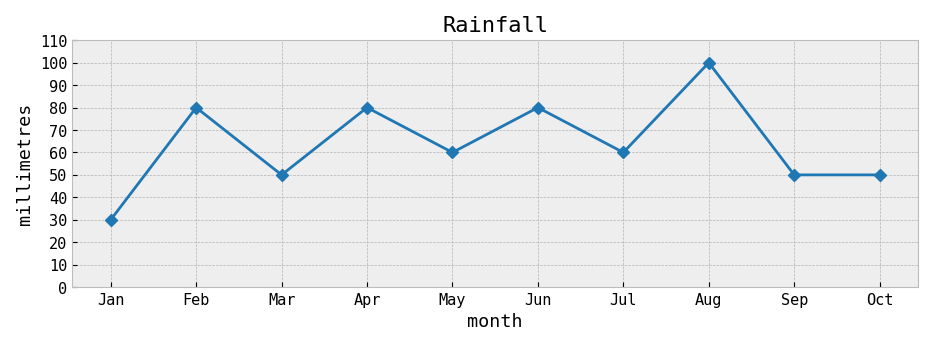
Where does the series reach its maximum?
Aug
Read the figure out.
Title: Rainfall
x-axis: month, ticks Jan Feb Mar Apr May Jun Jul Aug Sep Oct
y-axis: millimetres, ticks 0 10 20 30 40 50 60 70 80 90 100 110
Values:
30 80 50 80 60 80 60 100 50 50
